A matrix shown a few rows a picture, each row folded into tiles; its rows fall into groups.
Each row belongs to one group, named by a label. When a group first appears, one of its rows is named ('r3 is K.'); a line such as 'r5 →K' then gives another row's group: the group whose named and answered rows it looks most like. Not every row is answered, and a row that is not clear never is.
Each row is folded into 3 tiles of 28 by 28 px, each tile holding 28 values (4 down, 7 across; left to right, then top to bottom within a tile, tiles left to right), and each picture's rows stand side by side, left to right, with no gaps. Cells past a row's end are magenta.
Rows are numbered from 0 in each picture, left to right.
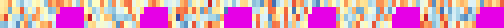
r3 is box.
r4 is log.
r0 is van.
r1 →log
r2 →box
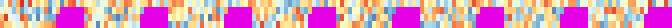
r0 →log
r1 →log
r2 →van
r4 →log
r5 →van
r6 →log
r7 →box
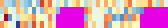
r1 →log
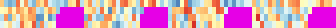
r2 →box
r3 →log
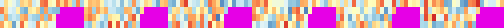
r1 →van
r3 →van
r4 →log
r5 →van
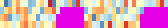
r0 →box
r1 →box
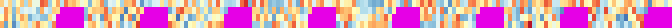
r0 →log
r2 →box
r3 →van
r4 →van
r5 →van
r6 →log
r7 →log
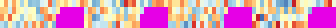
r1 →box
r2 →van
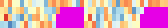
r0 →van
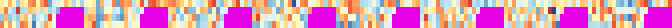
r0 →log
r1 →log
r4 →van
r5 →box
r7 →van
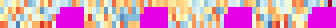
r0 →box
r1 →log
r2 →van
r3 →box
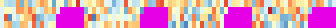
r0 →box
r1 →box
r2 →van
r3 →log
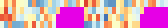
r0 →van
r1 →van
